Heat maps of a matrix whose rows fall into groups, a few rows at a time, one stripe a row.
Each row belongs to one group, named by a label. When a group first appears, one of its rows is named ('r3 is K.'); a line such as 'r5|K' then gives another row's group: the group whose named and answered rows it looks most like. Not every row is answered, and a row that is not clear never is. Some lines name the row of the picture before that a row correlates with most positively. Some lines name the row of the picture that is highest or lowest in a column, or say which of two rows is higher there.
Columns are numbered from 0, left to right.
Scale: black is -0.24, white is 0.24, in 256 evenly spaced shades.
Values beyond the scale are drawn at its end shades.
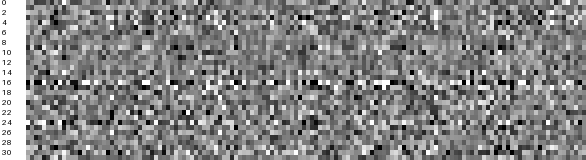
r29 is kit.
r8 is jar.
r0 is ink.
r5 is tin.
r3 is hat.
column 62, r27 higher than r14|No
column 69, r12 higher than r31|No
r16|jar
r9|jar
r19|tin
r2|kit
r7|jar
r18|ink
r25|jar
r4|kit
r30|ink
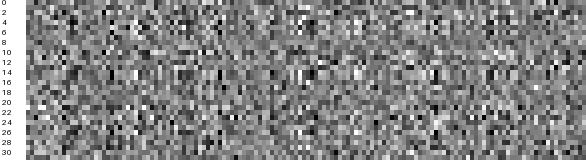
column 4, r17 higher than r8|No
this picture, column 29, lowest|5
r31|jar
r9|tin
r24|kit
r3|kit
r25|ink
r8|ink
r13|ink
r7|hat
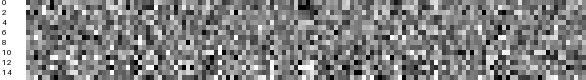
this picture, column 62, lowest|13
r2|jar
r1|hat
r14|tin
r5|kit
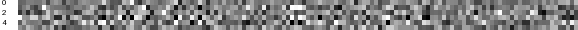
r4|hat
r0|hat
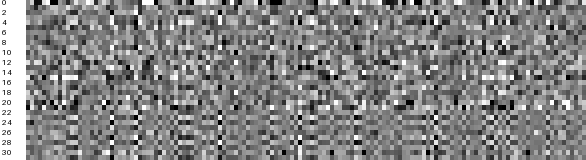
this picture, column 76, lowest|30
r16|ink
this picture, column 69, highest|12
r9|tin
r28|tin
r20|ink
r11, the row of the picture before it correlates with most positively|4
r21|jar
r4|tin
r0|jar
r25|tin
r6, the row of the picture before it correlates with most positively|1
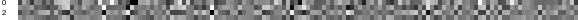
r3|tin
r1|tin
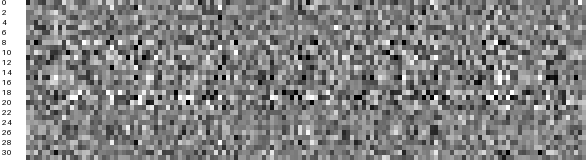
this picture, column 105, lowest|19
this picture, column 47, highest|30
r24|kit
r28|tin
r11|hat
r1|tin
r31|jar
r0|hat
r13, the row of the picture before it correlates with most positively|2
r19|tin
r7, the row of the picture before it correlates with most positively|2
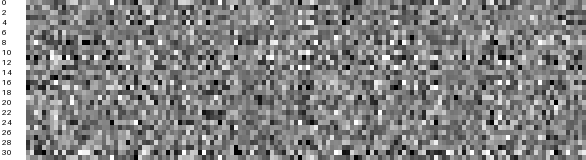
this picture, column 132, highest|21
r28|hat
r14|hat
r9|jar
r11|jar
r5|hat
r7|ink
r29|jar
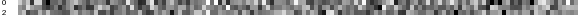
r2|ink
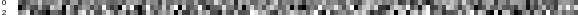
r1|hat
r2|kit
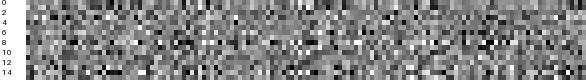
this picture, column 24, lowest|3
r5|hat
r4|jar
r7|jar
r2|hat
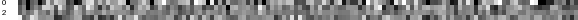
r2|jar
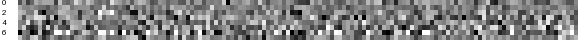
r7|hat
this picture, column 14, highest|0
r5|ink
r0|jar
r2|hat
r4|kit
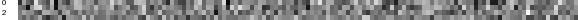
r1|jar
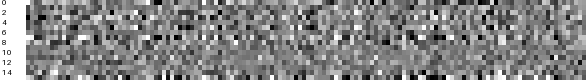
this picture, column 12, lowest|5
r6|ink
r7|ink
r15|ink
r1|ink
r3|hat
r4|jar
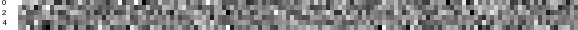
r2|ink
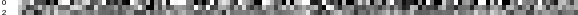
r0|tin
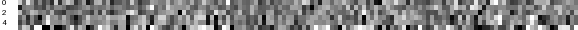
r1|ink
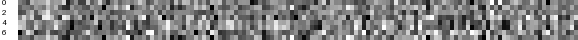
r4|ink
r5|ink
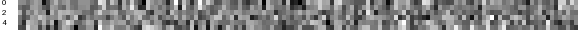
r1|hat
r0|hat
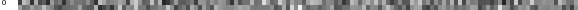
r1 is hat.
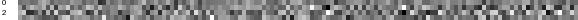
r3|tin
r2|ink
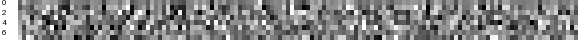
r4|kit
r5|hat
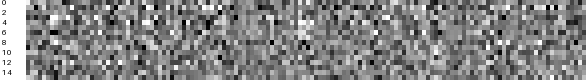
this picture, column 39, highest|1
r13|ink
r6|kit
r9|hat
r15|kit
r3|jar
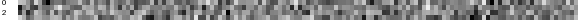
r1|hat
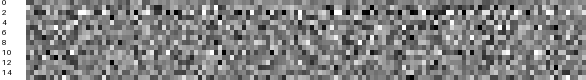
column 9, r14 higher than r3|No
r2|ink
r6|jar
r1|ink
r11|jar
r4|tin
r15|ink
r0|hat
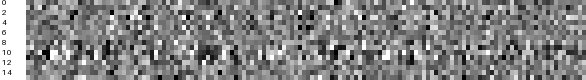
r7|tin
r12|ink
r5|hat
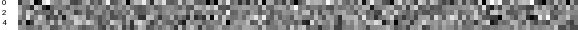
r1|kit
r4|jar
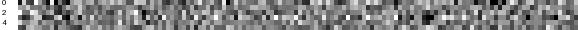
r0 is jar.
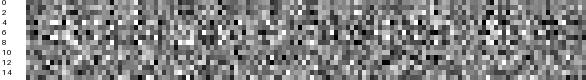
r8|tin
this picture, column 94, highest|6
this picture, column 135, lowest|15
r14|ink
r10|jar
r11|ink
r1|hat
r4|jar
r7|jar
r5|tin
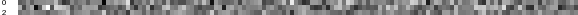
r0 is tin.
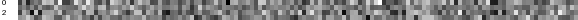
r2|jar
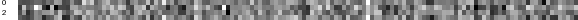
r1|jar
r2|jar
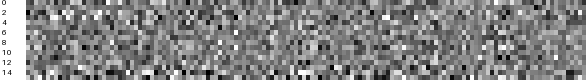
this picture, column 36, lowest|7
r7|jar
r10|tin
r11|kit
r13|ink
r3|jar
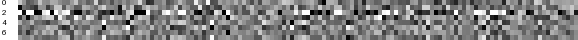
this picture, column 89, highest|3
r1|hat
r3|jar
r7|tin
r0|ink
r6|jar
